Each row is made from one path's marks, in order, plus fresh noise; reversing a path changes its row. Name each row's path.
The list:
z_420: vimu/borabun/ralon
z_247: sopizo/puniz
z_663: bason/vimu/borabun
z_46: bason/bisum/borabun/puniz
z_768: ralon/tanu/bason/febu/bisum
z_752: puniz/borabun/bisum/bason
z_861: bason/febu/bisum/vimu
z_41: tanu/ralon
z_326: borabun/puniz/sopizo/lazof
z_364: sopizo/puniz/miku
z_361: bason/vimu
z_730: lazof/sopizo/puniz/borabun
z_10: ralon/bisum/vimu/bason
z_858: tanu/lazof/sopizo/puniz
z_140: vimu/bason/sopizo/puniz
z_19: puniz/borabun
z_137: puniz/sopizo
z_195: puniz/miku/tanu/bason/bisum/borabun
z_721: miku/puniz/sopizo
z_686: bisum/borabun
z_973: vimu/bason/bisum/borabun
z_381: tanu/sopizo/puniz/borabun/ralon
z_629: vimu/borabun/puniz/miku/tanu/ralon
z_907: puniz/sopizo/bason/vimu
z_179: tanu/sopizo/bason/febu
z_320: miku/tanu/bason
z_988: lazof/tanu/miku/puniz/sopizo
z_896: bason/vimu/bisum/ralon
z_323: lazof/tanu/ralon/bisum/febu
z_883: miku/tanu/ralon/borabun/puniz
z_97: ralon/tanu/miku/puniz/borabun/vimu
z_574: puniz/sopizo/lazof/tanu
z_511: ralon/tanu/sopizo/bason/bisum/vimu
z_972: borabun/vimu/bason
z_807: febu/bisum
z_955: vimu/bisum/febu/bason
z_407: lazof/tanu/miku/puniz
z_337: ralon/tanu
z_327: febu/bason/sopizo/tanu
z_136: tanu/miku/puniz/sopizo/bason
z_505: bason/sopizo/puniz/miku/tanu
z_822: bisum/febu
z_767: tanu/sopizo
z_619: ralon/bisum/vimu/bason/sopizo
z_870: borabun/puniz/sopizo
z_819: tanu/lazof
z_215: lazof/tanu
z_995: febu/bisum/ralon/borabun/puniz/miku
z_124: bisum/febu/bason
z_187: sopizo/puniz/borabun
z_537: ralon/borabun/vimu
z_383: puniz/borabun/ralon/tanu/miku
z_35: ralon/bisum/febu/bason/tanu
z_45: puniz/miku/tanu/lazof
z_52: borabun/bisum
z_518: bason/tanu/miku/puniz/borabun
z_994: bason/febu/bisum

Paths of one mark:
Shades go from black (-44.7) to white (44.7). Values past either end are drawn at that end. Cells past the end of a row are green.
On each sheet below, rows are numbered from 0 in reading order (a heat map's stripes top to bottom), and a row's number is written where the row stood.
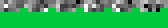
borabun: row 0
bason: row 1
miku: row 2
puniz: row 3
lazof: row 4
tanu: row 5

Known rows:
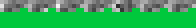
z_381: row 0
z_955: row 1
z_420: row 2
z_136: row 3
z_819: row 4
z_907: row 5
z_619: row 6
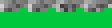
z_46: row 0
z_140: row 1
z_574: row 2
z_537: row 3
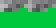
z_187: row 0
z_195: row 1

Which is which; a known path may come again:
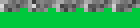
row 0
z_407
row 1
z_52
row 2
z_505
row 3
z_383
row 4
z_364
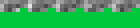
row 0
z_179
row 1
z_896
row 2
z_995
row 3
z_973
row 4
z_326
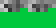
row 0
z_819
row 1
z_574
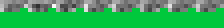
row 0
z_870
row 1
z_767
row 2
z_320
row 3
z_247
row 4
z_858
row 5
z_136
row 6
z_381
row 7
z_140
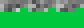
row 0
z_955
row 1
z_807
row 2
z_187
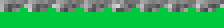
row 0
z_619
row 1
z_721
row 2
z_518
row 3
z_195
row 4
z_19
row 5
z_511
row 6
z_323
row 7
z_537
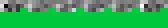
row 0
z_337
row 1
z_46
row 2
z_822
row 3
z_10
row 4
z_768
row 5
z_41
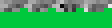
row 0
z_663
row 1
z_907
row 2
z_215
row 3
z_137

